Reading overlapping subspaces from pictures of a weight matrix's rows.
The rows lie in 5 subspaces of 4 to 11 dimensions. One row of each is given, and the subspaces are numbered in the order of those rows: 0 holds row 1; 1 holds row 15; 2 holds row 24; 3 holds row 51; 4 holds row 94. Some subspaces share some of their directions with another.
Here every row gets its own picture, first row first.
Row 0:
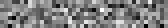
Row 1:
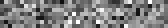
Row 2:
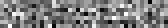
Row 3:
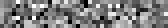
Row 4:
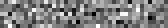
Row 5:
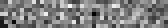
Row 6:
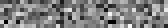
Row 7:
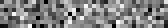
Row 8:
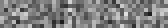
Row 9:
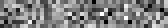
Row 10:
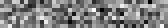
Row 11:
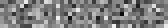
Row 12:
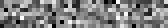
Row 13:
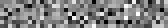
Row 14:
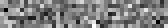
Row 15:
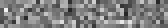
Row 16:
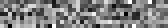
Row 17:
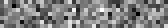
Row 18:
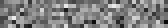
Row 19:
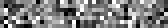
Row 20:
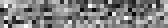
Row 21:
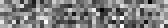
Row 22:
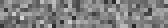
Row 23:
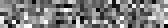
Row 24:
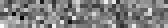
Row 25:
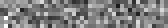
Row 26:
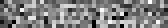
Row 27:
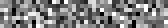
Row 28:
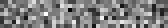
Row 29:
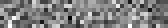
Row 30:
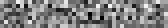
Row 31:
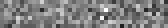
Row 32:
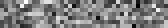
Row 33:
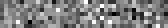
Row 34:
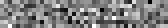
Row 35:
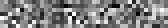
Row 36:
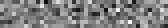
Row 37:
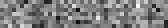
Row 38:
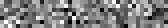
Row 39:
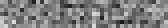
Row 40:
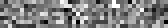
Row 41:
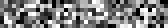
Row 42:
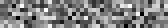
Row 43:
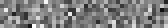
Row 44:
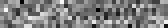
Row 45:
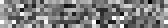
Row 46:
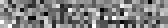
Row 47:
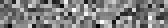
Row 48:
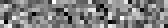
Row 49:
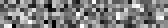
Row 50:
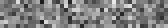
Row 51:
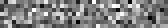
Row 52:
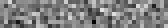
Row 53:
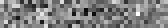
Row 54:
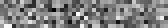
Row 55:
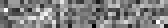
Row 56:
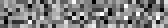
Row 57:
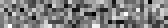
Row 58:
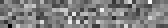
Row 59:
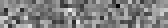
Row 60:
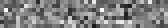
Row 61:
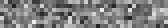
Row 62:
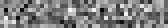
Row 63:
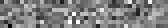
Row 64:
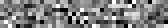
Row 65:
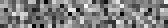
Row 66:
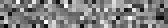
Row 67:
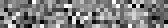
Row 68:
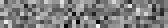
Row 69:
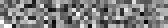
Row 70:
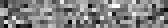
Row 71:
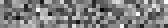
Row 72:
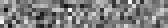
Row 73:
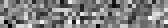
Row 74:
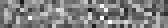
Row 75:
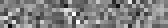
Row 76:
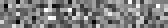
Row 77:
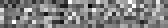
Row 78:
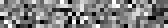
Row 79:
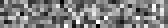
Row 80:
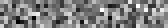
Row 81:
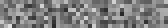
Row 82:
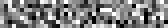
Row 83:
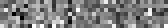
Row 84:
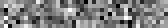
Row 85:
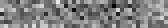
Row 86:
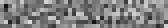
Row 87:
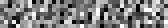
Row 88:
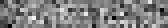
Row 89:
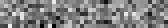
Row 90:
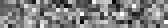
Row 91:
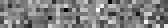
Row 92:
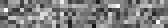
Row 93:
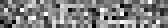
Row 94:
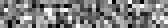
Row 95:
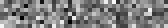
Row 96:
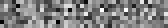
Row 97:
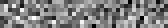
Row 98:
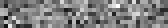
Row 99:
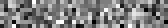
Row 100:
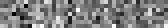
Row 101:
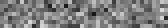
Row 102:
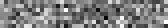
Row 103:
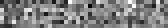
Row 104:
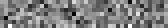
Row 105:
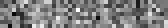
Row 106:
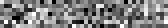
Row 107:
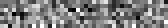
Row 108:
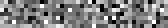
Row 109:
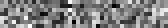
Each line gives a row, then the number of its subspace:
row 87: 4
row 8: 2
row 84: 1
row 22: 2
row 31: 4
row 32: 2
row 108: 3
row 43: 3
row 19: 1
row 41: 4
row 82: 4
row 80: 4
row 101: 3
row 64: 0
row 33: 4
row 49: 3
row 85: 3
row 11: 2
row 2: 2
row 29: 4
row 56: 1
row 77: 1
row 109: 2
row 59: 1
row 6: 4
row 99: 4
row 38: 2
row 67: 4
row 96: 4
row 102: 0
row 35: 1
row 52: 4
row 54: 3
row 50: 3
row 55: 0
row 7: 3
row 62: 1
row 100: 2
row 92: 0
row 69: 3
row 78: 0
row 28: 0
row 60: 1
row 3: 4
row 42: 4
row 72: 4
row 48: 4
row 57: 3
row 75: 1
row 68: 0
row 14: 0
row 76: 4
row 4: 3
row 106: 4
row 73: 1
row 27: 4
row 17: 4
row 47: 3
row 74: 4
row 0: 0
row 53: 4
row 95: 2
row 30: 4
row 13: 1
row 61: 1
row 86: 4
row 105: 2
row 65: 3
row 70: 1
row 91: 4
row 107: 3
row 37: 2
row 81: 3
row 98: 1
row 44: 4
